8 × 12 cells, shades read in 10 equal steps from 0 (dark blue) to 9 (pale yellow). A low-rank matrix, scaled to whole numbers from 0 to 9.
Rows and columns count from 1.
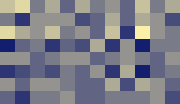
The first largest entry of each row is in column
2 8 10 7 1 9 8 5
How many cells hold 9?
1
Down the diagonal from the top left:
7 1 5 1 5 3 3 4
